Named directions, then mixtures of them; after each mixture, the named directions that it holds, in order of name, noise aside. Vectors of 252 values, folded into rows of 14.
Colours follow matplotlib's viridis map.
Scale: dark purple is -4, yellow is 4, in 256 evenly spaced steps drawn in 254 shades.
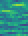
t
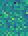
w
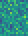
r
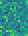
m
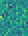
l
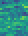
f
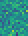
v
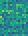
l, t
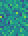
l, r, v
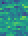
f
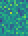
r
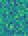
r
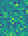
v, w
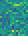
t, v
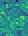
f, l, w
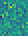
l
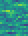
t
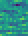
t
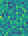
l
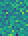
v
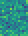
f, m, w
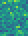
f, m, r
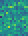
f, l, w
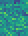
f, w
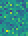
m, r, w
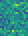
r, t, v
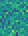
v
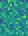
r
